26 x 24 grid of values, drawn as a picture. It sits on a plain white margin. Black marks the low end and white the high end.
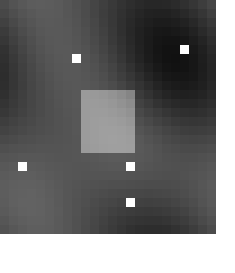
There are five isolated cells, each far higher than the cells round it. On average the colour sits 30% of the way up the scale. The top right is the ninth with the lowest average. The centre is the ninth with the highest average. There are no regular stripes. In the centre lies a patch that is higher than the rest.
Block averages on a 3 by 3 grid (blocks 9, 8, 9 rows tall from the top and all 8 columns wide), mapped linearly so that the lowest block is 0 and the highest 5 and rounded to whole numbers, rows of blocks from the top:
2 2 0 / 2 5 1 / 3 2 2
